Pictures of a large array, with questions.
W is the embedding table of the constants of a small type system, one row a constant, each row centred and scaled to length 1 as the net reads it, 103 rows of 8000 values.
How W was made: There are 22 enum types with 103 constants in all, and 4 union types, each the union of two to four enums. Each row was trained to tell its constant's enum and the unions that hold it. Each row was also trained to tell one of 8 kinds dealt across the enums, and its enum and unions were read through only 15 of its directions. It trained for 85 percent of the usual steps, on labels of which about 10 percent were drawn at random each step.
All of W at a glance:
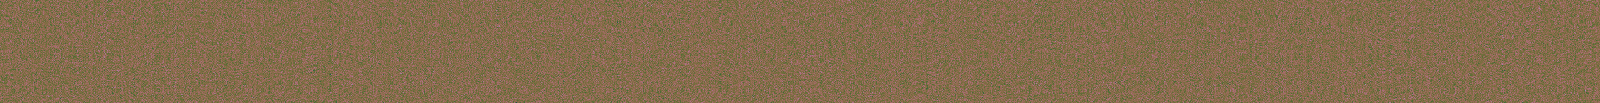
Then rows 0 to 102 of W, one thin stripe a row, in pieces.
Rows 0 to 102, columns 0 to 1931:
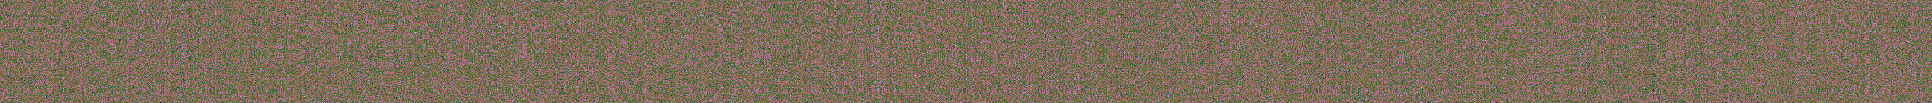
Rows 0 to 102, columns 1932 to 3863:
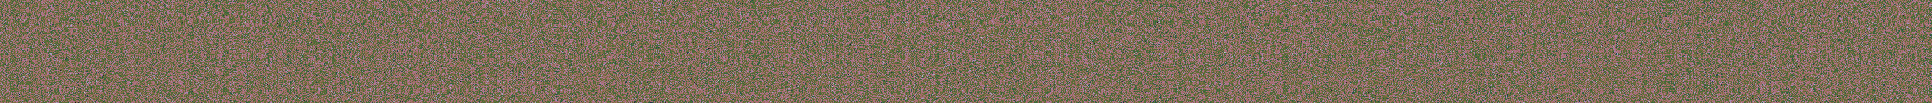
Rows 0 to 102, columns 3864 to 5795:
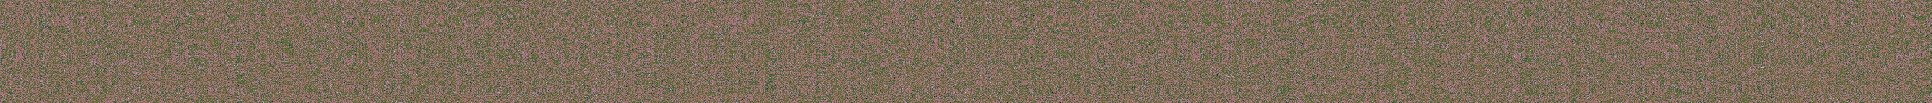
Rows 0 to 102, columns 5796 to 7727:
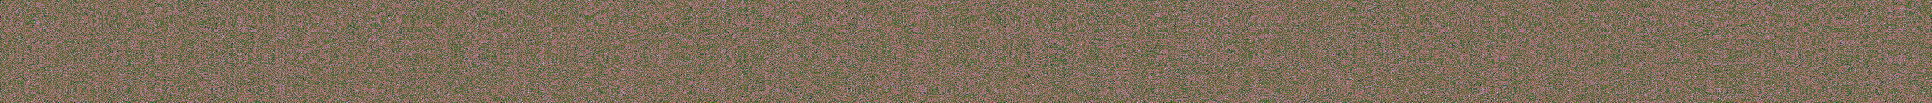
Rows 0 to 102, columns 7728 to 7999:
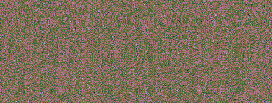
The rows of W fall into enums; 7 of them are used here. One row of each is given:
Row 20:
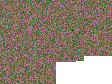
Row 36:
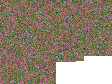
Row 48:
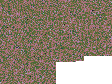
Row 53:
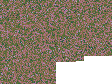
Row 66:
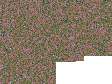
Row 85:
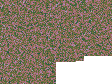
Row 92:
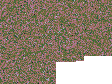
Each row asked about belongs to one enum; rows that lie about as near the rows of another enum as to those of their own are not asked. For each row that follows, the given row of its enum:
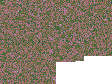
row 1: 53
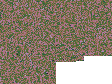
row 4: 20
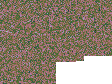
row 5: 53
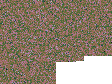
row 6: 36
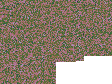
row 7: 53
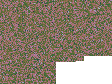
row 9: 85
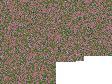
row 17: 85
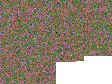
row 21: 36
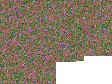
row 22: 36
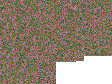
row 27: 36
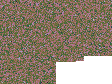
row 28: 66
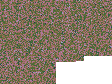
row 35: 48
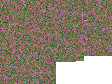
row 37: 85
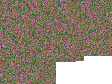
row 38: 48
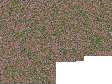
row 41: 92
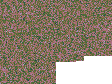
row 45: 48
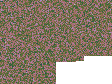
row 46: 85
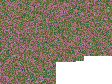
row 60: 85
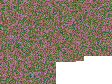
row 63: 48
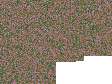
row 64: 20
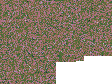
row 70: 20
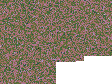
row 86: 53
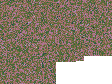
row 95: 20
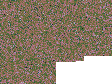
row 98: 36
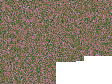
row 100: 20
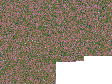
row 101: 66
